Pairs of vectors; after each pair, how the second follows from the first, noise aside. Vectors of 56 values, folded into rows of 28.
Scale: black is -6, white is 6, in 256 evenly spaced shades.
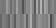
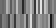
scaled up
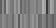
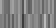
shuffled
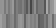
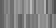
negated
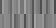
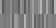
negated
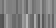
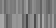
negated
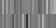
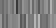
shuffled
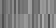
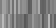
negated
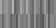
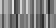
scaled up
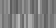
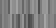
negated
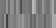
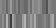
shuffled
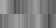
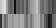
scaled up
